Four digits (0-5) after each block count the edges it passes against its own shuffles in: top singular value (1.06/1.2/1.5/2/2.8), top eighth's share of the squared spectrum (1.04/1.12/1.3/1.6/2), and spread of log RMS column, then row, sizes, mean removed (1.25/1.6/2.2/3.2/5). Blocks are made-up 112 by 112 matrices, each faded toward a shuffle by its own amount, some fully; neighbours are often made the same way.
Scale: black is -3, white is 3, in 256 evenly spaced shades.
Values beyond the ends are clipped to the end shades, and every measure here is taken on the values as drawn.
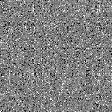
4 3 2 2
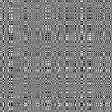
5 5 5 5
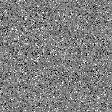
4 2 1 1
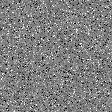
2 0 0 0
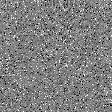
3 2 1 0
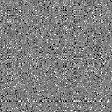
5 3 2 2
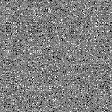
4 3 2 1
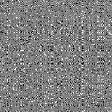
5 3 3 3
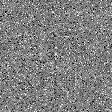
3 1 0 0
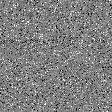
3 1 0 0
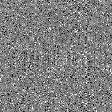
4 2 1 1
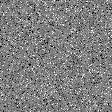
0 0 0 0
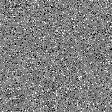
3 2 0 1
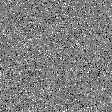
3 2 0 0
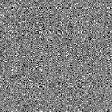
4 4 3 3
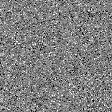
3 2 1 1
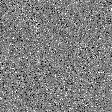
1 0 0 0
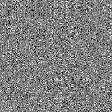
4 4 2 2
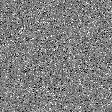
2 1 0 0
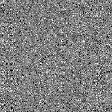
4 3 2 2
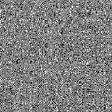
4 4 2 2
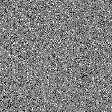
3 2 1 1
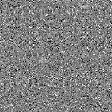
4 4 2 2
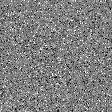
0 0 0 0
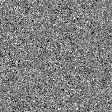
0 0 0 0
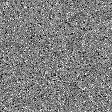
0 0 0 0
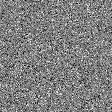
0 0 0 0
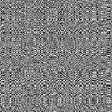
5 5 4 4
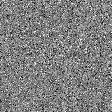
3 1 0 0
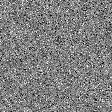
1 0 0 0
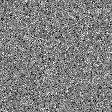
2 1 0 0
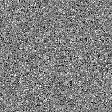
3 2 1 1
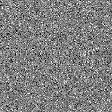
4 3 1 1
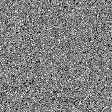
3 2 0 0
